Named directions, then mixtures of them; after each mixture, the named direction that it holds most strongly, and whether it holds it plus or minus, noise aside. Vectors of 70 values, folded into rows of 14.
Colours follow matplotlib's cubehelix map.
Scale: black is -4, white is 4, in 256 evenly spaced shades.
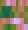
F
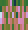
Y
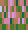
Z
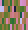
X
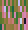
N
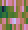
F, plus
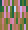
X, minus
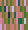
N, minus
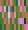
N, plus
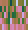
Z, minus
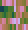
F, plus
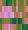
F, minus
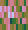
Z, plus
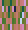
X, plus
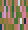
N, plus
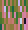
N, plus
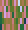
N, plus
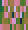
X, minus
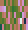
N, plus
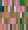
X, minus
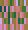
Z, minus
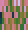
Y, minus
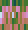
Y, plus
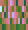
Z, plus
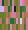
X, plus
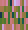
Y, minus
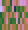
X, plus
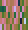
N, minus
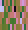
X, plus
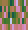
Z, minus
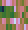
F, plus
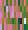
N, minus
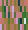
N, minus
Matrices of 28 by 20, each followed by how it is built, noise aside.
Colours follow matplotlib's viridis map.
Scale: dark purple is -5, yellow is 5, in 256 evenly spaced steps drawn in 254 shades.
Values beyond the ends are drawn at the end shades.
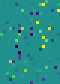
sparse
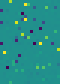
sparse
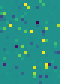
sparse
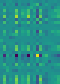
low rank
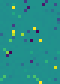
sparse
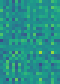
low rank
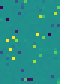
sparse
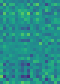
low rank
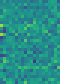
low rank
